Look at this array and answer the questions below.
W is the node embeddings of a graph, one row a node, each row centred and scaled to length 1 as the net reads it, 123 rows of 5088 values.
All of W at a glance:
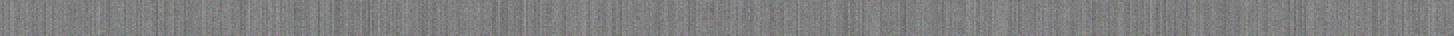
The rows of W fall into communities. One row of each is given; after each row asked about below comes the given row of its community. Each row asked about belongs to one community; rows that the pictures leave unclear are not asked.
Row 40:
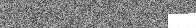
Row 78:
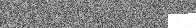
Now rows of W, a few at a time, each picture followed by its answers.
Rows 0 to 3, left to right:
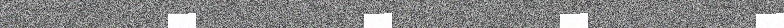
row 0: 40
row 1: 78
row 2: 78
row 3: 78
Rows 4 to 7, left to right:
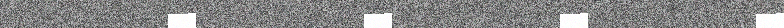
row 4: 78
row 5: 78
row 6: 40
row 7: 40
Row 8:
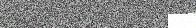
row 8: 40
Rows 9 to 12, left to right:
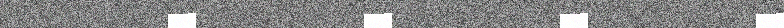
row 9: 78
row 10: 40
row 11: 40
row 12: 78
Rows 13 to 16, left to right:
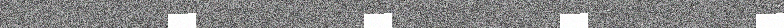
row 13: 78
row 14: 40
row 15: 40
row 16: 40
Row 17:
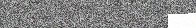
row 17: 78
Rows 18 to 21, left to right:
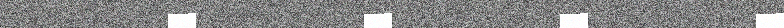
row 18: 40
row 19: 40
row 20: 78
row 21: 78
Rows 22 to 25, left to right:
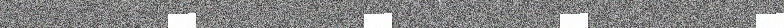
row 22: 40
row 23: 78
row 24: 78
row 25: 78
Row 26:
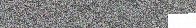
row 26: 40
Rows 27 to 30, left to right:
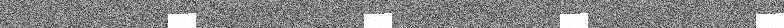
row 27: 78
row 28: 40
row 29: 40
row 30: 40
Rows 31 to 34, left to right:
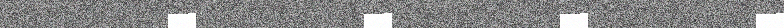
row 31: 40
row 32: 78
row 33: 40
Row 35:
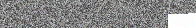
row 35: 40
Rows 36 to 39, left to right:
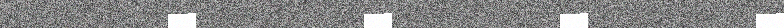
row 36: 40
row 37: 40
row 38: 40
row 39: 40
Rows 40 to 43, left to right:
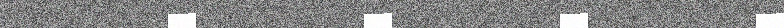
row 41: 78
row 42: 40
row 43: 78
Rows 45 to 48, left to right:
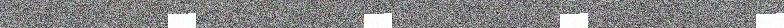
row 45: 40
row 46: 78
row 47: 78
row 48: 40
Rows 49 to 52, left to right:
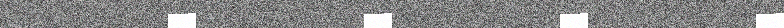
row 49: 78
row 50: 78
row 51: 40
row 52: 78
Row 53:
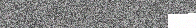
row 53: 40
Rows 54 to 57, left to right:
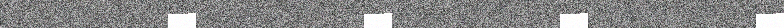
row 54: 78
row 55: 40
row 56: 40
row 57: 78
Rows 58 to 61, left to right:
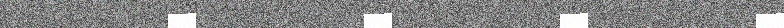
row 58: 78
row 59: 40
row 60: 78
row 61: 40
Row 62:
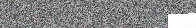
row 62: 40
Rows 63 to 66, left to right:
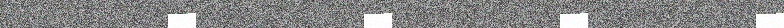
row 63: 78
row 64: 40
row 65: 40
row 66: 40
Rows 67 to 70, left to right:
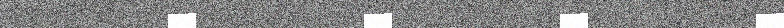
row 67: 40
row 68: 40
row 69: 78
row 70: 78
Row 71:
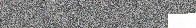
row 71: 78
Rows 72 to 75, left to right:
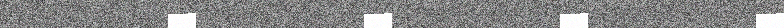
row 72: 78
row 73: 40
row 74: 40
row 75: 40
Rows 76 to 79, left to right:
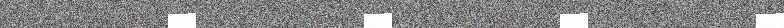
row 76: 78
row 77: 78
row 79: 78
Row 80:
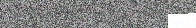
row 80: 40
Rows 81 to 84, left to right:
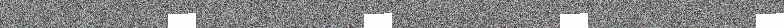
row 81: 78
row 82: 78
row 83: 40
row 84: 78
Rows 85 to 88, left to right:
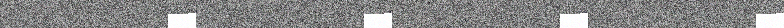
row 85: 78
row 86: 40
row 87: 78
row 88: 78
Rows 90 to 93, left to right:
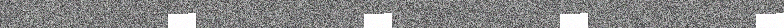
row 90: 78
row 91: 78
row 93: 78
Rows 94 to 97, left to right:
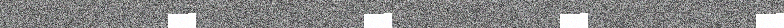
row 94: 40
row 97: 40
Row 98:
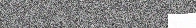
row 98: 78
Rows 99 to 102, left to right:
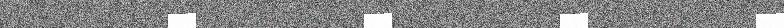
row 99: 78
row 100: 78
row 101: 78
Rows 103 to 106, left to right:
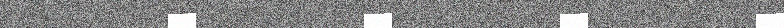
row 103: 78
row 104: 40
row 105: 78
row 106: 78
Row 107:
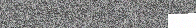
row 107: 40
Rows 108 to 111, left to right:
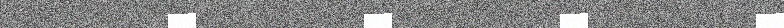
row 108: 40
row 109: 78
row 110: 40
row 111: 78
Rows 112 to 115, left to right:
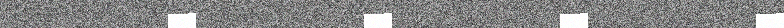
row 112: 40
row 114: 78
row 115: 78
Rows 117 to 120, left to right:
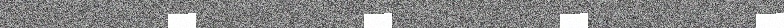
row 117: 40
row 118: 40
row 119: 78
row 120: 78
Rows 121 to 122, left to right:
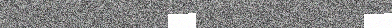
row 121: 40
